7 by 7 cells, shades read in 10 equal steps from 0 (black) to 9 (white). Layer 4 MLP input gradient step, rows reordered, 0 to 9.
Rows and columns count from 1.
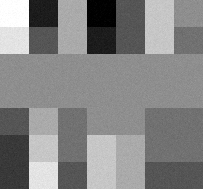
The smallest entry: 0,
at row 1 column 4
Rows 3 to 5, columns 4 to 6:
5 5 5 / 5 5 5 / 5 5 4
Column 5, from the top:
3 3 5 5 5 6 6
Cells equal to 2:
2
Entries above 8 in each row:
1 0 0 0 0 0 0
